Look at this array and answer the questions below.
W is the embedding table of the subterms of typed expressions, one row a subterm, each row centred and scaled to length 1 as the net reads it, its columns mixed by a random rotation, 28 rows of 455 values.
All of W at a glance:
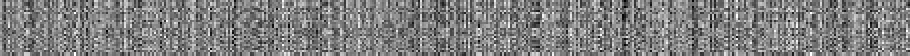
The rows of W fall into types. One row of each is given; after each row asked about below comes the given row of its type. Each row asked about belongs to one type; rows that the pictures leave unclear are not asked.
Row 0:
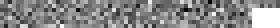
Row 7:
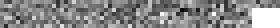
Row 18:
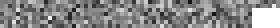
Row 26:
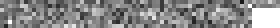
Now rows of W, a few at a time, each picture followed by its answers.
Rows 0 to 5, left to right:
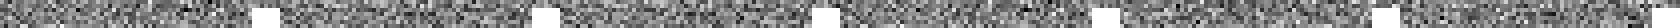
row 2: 0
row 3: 0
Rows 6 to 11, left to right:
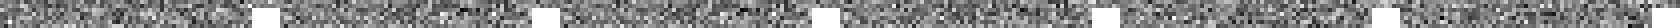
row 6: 26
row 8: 7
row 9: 7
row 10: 26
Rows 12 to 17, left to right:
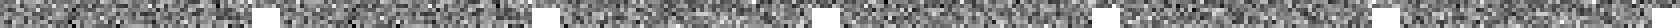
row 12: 18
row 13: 18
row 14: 7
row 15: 18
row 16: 26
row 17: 7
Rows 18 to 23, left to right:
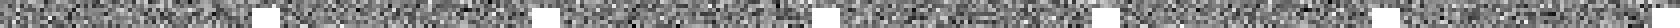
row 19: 0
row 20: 18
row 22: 0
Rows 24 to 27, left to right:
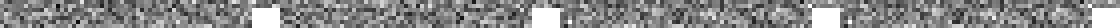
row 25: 0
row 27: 26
